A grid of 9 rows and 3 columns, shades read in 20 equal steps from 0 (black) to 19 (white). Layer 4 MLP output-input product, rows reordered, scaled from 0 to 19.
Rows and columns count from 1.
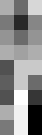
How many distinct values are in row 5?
2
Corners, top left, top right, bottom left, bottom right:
13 16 9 0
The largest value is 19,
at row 7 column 2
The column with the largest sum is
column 2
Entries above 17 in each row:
0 0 0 0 0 0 1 1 1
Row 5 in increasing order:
6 15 15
